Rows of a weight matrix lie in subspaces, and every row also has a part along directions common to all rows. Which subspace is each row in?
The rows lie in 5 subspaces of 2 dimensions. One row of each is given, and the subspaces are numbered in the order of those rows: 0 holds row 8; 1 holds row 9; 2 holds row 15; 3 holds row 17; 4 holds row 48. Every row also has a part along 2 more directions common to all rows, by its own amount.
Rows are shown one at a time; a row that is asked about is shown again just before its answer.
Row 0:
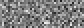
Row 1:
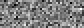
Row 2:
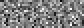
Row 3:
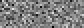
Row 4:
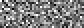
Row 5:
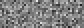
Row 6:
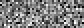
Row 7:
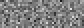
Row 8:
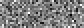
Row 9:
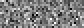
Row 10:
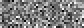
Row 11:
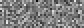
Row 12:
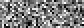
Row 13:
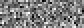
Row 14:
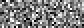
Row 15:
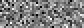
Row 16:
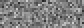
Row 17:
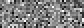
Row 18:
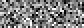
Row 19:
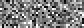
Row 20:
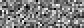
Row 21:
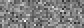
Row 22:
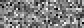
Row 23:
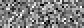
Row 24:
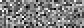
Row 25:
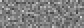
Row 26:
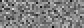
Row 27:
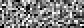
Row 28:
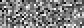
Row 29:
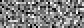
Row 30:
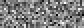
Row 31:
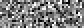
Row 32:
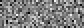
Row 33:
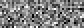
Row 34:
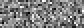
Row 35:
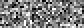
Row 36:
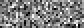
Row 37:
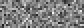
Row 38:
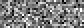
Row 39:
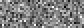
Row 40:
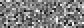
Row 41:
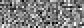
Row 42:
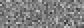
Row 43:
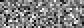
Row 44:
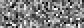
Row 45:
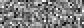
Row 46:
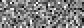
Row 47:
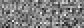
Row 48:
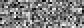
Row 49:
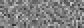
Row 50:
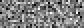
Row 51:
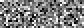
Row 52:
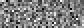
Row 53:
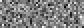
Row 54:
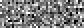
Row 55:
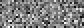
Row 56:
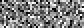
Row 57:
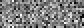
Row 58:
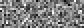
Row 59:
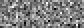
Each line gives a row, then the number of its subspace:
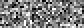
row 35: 4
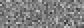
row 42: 1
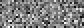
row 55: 3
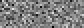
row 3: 2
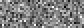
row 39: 3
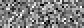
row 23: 2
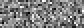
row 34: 4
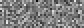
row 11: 0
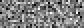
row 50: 2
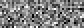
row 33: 0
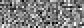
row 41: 0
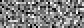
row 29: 2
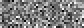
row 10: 3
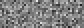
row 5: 0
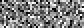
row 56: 2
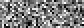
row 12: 3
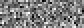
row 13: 4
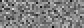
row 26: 2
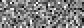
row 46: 3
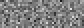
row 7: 1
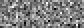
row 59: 4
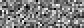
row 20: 0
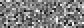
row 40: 1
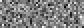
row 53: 3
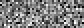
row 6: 1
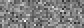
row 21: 3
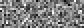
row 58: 0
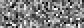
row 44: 4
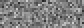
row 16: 4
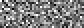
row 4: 2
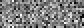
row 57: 3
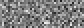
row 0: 1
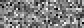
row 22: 4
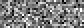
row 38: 3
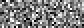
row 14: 1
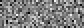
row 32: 0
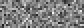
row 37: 0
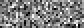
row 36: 4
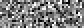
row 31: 2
